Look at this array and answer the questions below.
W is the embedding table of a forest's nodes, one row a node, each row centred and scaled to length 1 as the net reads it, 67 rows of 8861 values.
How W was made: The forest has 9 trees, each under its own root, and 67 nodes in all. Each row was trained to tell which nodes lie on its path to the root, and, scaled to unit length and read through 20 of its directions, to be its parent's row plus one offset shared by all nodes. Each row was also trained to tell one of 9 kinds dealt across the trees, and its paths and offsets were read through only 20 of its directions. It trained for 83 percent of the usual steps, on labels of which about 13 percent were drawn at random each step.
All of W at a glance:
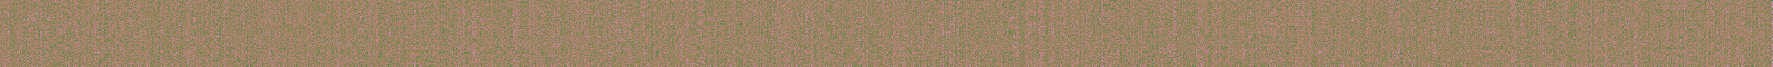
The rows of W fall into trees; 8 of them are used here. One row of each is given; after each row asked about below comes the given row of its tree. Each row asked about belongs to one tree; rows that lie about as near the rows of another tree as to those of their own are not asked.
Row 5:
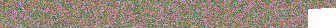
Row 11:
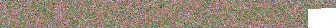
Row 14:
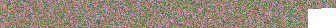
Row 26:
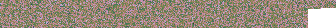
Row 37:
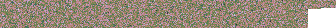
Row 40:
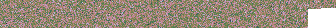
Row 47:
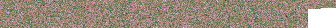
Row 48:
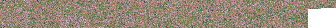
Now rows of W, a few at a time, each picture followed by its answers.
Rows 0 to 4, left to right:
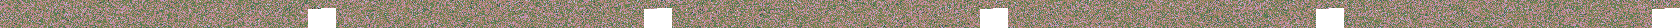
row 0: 14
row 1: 11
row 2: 37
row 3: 48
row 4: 26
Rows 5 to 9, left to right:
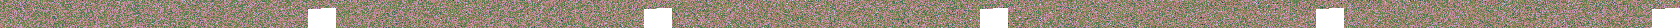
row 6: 37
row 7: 11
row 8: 37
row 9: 14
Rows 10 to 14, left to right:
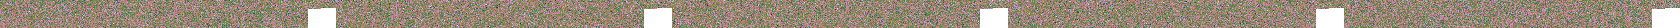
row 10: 48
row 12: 11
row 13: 37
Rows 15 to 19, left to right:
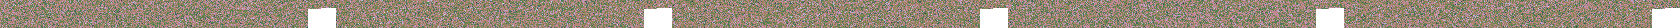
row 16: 37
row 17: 40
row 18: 47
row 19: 40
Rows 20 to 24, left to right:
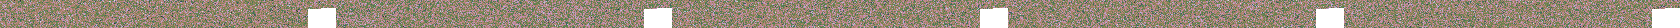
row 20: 40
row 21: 11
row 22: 47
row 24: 11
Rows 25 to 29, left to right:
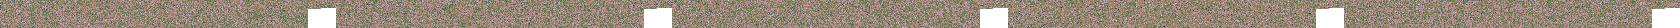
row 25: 48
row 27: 47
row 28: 37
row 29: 5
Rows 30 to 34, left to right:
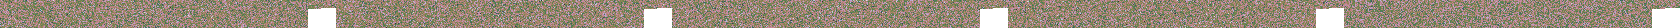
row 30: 11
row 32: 37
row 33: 37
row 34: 11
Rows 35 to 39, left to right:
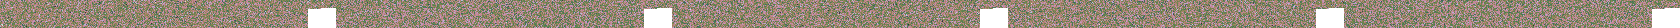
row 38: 40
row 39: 5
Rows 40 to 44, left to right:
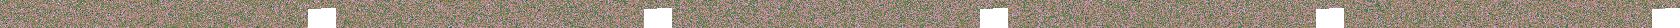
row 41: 5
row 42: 26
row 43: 14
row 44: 11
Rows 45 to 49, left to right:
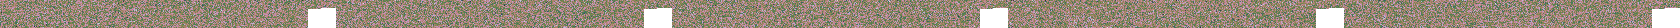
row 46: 48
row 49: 47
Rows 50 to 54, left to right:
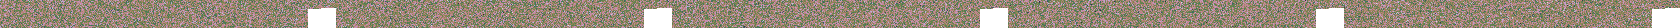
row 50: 14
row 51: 37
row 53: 37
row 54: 40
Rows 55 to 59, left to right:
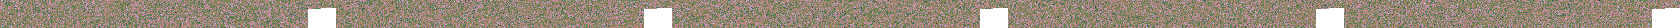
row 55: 47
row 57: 40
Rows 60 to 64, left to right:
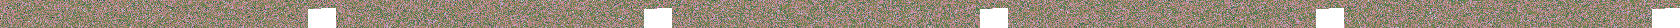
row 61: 11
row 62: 26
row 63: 48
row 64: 5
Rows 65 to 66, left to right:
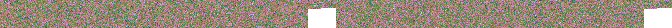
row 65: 26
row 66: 11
